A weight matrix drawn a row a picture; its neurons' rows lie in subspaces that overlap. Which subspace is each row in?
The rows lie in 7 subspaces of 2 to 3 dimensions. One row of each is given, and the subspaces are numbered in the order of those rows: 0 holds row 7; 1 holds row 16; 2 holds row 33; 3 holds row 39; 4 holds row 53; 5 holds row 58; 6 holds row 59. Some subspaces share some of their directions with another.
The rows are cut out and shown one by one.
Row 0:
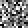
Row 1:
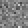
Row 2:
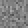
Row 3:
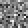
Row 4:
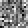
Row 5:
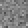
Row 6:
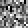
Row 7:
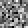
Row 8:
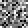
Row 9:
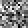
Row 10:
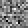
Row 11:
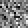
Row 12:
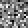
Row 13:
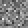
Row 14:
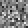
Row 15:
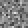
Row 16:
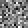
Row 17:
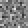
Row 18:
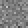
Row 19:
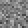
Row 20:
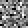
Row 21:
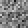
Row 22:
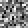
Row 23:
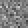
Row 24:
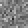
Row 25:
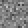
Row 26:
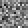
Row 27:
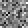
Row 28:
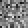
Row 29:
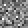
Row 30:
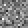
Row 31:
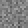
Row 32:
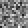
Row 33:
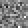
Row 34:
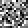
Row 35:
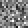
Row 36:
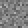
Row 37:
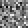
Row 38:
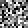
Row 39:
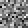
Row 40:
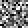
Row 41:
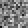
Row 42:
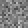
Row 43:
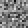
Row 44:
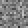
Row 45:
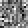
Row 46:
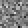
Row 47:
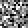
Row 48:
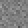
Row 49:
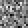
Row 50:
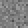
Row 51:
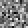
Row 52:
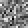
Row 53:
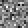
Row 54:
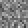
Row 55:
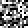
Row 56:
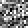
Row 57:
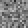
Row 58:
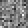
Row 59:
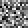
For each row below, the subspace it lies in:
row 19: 2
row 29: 6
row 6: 0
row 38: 1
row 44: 4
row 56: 4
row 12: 2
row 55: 4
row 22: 4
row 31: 1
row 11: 2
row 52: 4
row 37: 0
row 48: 3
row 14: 0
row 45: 5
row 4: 5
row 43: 3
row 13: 6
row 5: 5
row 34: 6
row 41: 5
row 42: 1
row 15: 0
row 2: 0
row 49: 0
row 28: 3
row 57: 3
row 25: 4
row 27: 2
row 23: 2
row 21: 3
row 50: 0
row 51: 0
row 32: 5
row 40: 2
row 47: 5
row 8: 2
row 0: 1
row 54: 3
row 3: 2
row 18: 5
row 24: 4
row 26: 6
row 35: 0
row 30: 6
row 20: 4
